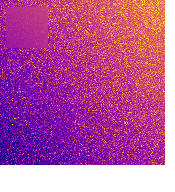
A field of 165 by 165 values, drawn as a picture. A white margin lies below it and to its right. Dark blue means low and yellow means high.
The ninth with the lowest average is the bottom left. The top left is the calmest part. On average the colour sits 40% of the way up the scale. The top right is the ninth with the highest average. An odd patch, calmer than its surroundings, sits in the top left. There is an overall slope up to the top right.
